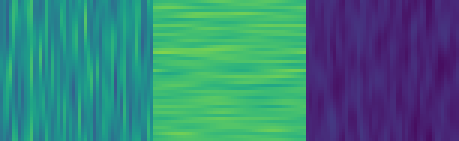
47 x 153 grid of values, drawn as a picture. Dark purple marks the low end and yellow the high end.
The table splits into one row of 3 panels. Panel 1,1: middling, streaked downward. Panel 1,2: high, streaked across, faint in contrast. Panel 1,3: very low, streaked downward, faint in contrast.
